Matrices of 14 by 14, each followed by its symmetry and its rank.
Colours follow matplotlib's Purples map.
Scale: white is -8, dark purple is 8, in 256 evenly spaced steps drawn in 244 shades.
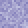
symmetric, full rank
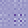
symmetric, rank two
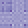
symmetric, rank two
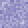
symmetric, full rank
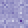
symmetric, rank three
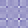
symmetric, rank one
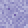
symmetric, full rank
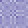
symmetric, rank two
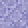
symmetric, full rank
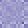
symmetric, rank two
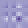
symmetric, rank one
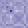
symmetric, rank three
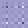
symmetric, rank one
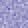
symmetric, full rank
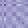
symmetric, rank two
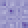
symmetric, rank three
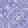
symmetric, full rank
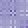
symmetric, rank two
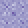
symmetric, rank three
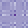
symmetric, rank one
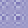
symmetric, rank one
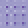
symmetric, rank one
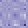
symmetric, rank two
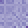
symmetric, rank three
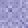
symmetric, rank three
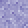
symmetric, full rank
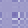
symmetric, rank one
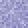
symmetric, full rank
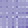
symmetric, rank one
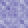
symmetric, rank three
